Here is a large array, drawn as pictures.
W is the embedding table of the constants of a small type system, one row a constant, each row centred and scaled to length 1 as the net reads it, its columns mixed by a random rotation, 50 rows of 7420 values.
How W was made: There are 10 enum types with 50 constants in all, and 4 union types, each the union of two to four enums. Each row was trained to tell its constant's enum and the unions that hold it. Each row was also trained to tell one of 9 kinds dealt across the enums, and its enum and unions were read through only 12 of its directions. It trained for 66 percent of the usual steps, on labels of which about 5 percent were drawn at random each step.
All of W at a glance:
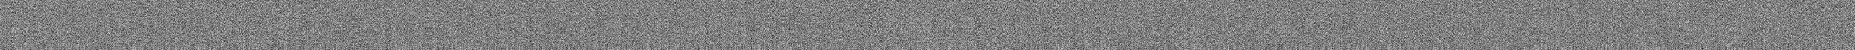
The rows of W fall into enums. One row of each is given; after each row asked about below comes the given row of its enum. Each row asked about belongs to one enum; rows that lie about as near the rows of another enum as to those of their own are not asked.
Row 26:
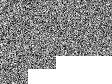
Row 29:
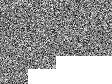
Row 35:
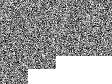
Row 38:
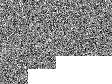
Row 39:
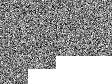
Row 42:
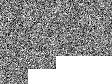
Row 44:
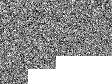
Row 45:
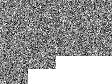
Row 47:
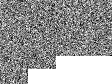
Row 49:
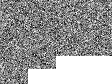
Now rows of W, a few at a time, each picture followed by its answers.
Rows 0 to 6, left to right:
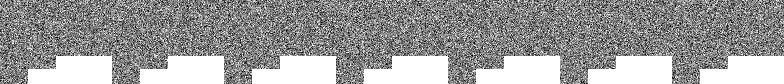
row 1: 35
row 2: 42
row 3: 29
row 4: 26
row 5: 45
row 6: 45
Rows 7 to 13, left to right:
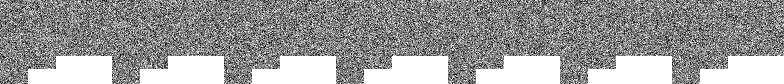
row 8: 47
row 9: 39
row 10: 39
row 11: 45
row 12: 47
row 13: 29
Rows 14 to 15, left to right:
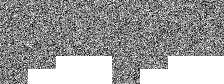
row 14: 39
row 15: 42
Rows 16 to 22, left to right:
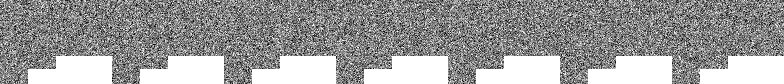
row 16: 26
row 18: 35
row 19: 42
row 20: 35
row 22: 29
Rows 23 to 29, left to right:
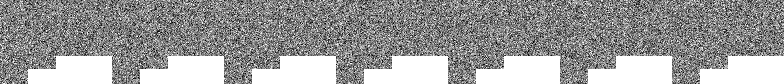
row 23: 26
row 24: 42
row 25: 26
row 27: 35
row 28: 29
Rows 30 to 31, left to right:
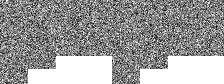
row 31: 39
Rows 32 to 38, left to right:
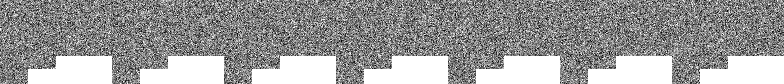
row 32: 39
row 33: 42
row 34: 44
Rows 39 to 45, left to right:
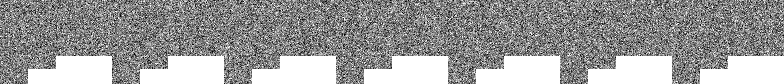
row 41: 35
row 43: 29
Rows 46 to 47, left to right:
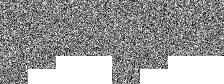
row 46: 26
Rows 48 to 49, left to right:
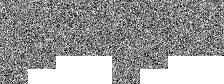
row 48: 38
